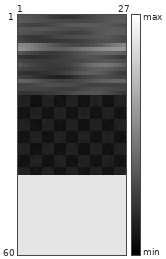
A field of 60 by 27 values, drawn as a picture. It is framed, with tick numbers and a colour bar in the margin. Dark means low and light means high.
The table splits into 3 rows of 1 panel. Panel 1,1: low, streaked across. Panel 2,1: very low, checkered, faint in contrast. Panel 3,1: very high, flat.
